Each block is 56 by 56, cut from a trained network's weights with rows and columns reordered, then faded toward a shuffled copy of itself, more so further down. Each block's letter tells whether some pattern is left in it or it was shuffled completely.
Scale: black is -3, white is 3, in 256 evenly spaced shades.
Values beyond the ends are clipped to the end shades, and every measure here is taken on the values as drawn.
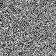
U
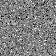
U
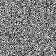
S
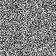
U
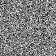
U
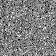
U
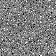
U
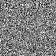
S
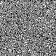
U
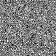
S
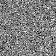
S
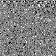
S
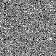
S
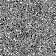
U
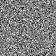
S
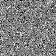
S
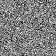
S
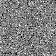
S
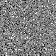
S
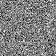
S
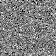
S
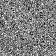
U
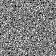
U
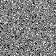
S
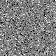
U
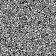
U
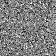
U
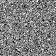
S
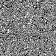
S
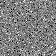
U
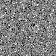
U
